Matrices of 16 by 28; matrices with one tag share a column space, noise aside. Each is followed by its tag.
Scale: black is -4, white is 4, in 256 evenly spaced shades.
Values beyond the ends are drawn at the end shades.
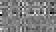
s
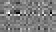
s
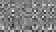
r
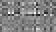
s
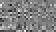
r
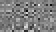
r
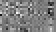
s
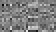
r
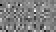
r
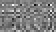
r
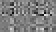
s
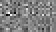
s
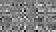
r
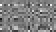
r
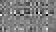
s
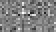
s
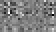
s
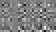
r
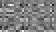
r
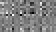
s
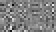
r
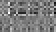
s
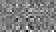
r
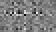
s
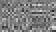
r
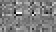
s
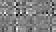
s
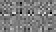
s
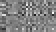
s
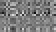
s
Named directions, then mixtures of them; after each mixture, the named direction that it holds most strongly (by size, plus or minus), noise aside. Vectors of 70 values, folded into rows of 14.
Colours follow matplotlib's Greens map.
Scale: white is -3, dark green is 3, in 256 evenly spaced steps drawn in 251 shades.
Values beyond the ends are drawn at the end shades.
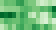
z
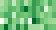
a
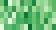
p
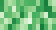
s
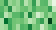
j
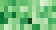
a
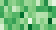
j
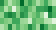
s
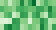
s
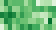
z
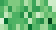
j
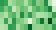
j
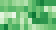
z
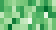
s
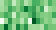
a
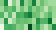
p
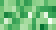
s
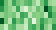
a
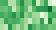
j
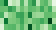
j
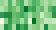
a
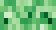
s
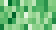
p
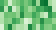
s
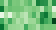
z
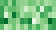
a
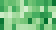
z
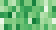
a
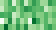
a
